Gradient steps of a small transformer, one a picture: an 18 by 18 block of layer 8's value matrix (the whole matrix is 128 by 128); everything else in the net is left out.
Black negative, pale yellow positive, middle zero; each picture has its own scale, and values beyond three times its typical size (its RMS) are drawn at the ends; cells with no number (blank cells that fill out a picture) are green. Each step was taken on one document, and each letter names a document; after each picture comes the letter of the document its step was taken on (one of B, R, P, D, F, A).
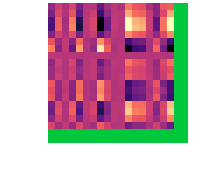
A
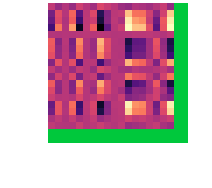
A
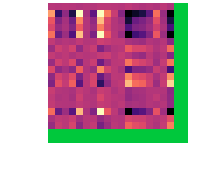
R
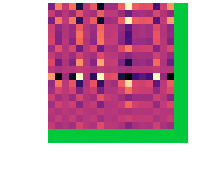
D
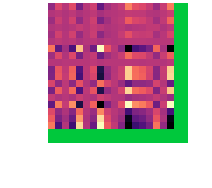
R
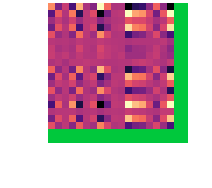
A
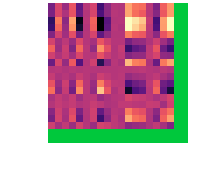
A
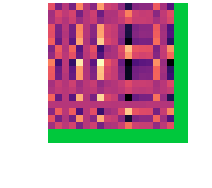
D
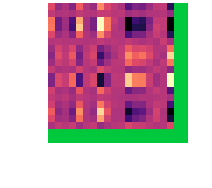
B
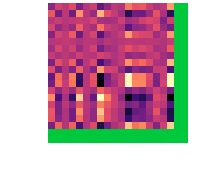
R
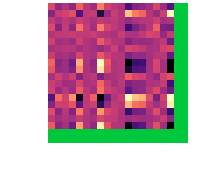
B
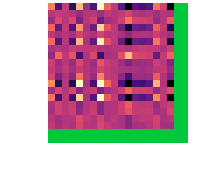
D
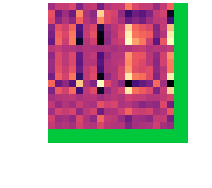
R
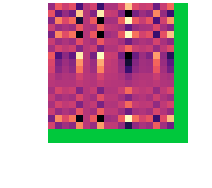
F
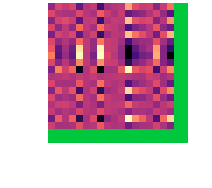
F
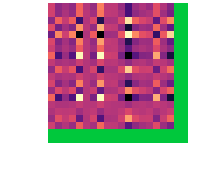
F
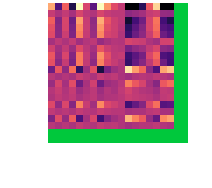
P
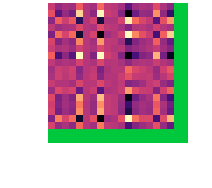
F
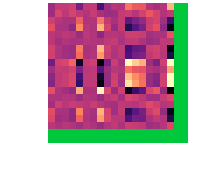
B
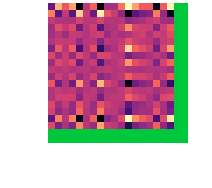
F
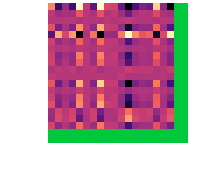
F
